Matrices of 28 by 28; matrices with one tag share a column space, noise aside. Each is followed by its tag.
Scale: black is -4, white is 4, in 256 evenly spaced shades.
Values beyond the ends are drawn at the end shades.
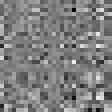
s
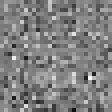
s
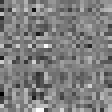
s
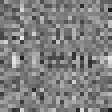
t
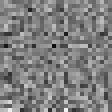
s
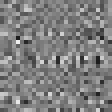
t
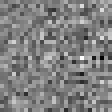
t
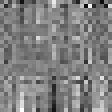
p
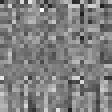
p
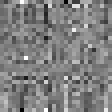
p
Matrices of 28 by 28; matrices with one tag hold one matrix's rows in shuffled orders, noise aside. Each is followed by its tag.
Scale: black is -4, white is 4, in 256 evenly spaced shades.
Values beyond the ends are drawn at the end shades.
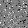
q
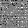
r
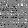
r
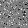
q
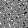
q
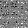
r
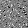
q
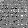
r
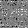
r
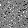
q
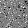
q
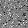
q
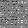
r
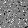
q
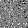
q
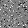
q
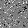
q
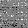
r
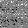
r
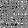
r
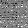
r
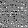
r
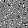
q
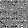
r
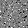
q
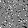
q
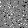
q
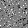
q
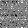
r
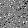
q
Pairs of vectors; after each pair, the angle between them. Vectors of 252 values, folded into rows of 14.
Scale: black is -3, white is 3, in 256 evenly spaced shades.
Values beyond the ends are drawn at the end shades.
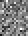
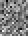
nearly opposite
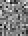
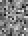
orthogonal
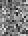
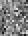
nearly opposite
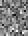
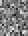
nearly parallel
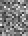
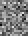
nearly opposite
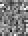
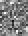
orthogonal
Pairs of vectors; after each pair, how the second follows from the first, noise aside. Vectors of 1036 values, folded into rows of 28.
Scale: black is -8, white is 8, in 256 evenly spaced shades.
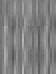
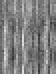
scaled up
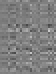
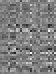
scaled up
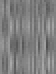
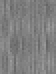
shrunk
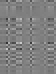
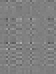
shrunk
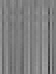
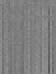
shrunk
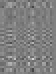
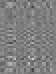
copied
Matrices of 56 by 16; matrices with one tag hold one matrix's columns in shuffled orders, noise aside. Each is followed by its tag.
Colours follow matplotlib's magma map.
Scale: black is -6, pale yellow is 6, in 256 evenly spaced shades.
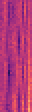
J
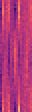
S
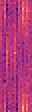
S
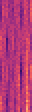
J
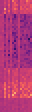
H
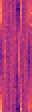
S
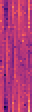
S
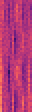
J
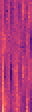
J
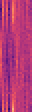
S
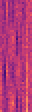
J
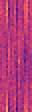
S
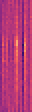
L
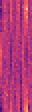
S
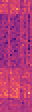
H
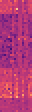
H
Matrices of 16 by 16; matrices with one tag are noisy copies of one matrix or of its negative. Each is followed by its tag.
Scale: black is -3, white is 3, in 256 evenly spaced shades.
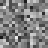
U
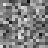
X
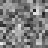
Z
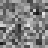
Z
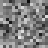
X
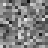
X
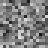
X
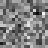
Z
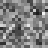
Z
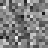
U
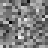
X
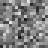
X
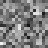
Z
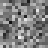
X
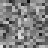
X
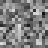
Z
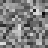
Z
